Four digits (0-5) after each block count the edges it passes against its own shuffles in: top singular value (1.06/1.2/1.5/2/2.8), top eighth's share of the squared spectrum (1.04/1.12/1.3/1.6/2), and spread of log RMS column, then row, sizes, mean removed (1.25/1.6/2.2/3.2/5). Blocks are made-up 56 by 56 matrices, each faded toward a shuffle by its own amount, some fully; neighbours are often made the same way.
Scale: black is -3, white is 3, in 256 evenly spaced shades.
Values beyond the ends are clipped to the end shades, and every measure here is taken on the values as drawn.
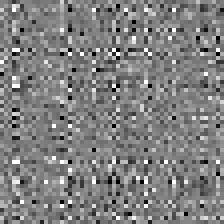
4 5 3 3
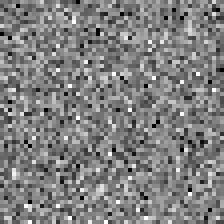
0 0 0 0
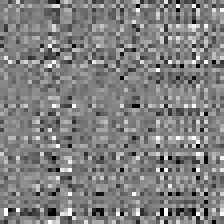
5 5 3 4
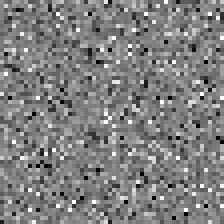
0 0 0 0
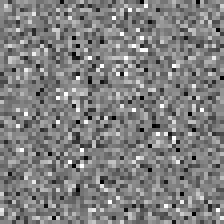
2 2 0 0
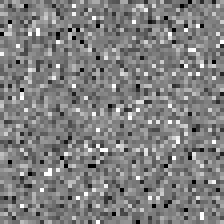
0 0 0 0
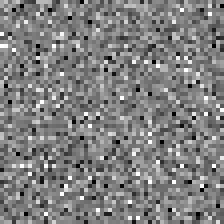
1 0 0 0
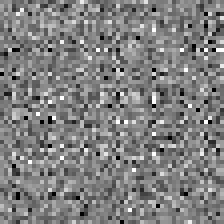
4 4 2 2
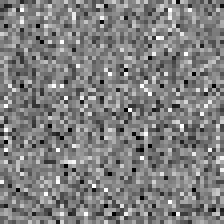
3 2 0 1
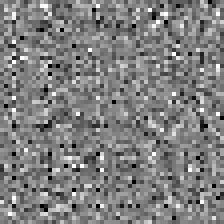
4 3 2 1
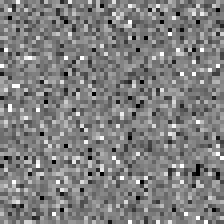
1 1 0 0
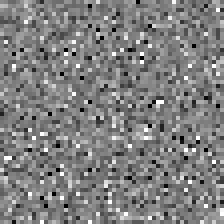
1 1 0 0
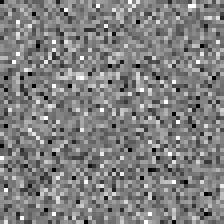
2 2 0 0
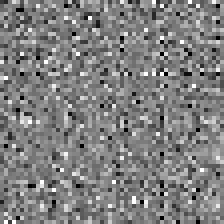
3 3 2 1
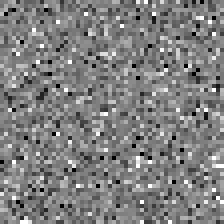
0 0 0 0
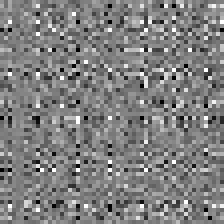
4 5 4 3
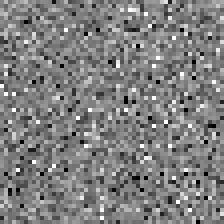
2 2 0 0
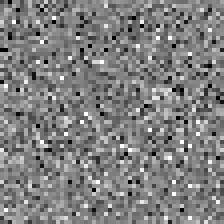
2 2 0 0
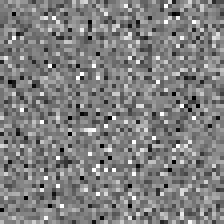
2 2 0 0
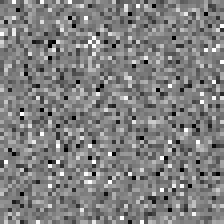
0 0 0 0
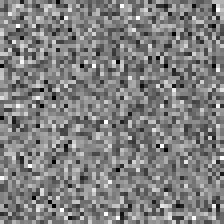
3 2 1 1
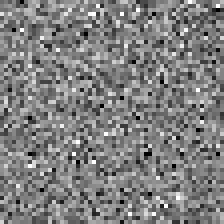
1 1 0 0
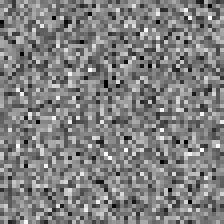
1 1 0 0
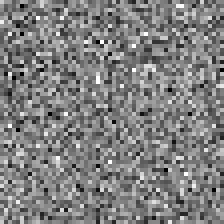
3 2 1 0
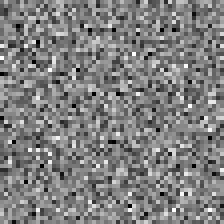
1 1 0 0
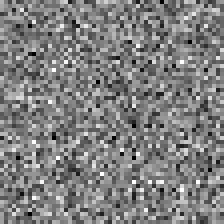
3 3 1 1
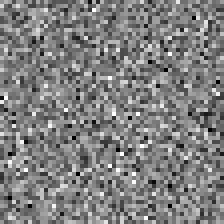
0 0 0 0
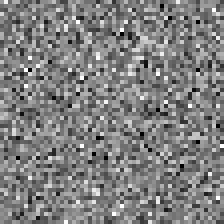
2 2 0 0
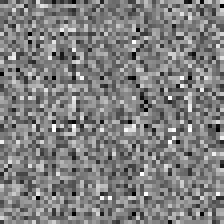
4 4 2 2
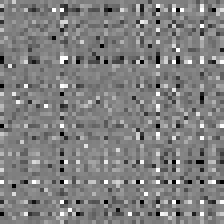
4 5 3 3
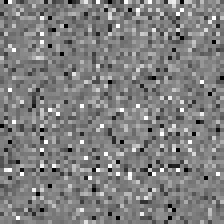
3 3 1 1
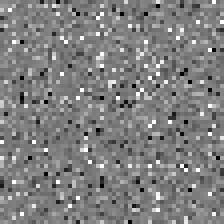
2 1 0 0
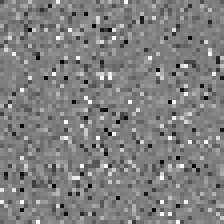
1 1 0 0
